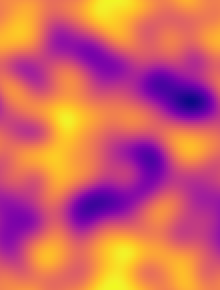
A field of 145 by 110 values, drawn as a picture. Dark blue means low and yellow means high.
Lone odd cells: none. Odd rows or columns: none. Ninth with the lowest average: middle right. Grain: smooth. Average level on the scale: 60%. Slope: none.
